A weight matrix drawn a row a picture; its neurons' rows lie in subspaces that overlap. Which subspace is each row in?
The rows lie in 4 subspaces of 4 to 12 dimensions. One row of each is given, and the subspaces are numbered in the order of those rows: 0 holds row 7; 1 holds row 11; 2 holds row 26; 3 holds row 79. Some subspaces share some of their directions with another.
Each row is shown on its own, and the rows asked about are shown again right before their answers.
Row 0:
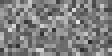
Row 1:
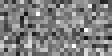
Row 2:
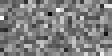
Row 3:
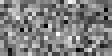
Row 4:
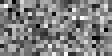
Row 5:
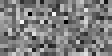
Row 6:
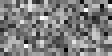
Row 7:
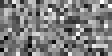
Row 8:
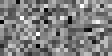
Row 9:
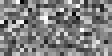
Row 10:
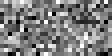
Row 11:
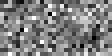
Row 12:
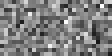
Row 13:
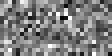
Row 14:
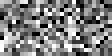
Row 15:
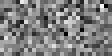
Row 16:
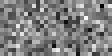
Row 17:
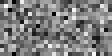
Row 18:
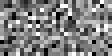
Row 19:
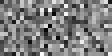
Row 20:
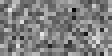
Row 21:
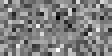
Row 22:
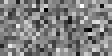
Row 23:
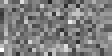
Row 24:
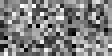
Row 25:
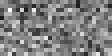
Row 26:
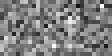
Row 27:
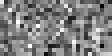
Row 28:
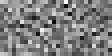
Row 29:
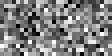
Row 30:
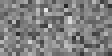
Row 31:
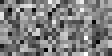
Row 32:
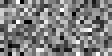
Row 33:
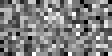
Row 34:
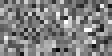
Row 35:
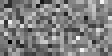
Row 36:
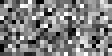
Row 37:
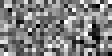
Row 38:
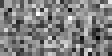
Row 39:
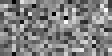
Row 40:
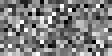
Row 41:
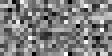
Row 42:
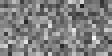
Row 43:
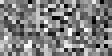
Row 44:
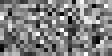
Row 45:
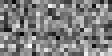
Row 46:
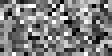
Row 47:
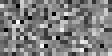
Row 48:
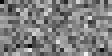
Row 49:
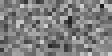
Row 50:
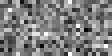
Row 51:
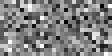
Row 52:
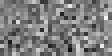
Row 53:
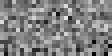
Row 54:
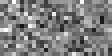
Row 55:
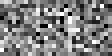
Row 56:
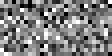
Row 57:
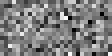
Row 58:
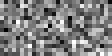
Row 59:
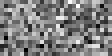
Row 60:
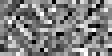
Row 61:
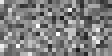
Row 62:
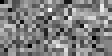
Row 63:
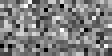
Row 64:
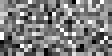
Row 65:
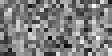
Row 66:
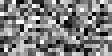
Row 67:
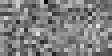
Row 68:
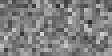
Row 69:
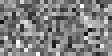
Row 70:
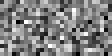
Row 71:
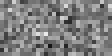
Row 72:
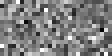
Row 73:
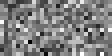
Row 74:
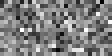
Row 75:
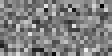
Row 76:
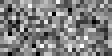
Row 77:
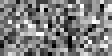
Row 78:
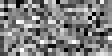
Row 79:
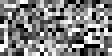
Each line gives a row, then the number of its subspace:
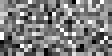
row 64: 3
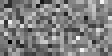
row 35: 3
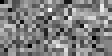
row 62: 1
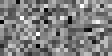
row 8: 2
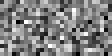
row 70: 3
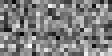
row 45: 1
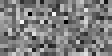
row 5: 1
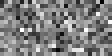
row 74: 3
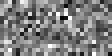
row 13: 3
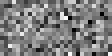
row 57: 3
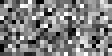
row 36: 0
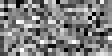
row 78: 1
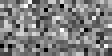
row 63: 1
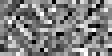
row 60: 3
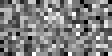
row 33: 0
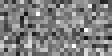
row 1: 1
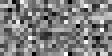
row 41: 0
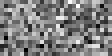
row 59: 3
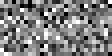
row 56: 1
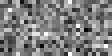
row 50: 0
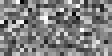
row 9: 2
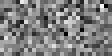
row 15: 2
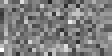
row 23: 3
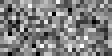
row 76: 1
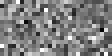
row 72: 3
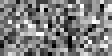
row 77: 3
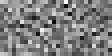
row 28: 3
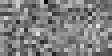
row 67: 1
